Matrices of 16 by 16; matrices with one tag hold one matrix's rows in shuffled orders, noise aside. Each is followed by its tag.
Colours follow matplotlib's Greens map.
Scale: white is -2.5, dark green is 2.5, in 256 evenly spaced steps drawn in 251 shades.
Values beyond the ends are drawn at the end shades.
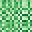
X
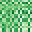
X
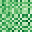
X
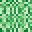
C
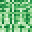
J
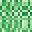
X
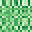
X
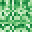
J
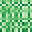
X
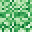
J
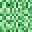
C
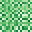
X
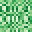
C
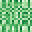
X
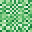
C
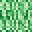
C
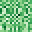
C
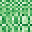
X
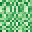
C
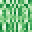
C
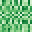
X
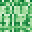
J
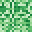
J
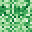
J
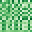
X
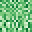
C
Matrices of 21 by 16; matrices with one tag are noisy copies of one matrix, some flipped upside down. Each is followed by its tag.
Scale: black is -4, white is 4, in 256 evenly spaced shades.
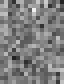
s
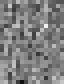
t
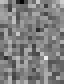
t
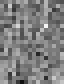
t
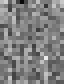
t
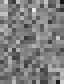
s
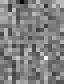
t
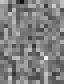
t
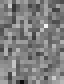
t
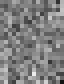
s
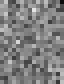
s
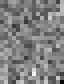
s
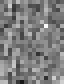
t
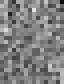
s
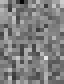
t
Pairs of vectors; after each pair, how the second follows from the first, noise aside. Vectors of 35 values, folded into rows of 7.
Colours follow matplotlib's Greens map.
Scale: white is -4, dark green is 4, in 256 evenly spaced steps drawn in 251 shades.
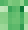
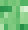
sign-scrambled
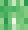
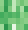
wrapped around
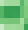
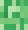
sign-scrambled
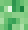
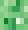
reversed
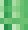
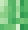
wrapped around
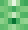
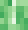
sign-scrambled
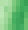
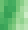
reversed
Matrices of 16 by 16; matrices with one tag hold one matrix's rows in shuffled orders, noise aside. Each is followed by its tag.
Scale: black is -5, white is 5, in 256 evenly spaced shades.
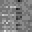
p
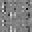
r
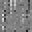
r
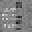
p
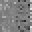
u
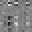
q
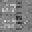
p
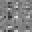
q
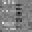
p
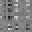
q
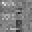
p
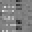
p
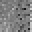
u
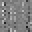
r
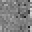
u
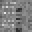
p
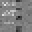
p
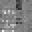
p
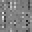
r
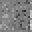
u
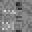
p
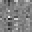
q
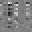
q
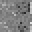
u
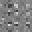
q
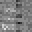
p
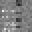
p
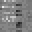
p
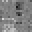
p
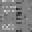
p
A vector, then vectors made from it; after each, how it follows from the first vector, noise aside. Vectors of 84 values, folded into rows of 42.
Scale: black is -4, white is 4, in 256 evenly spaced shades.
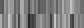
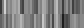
wrapped around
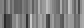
wrapped around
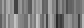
wrapped around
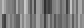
wrapped around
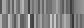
sign-scrambled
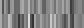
sign-scrambled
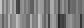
wrapped around
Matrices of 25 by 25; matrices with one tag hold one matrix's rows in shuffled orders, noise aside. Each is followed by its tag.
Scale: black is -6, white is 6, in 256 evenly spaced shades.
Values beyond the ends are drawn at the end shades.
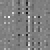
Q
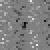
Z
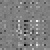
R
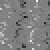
Z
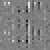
Q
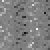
Z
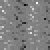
Z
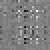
R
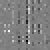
Q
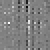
Q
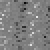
Z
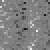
Z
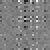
R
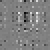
R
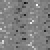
Z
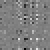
R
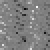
Z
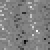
Z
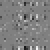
R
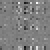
R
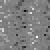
Z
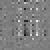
R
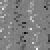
Z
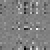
R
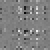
R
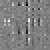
Q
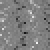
Z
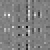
Q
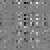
R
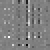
Q
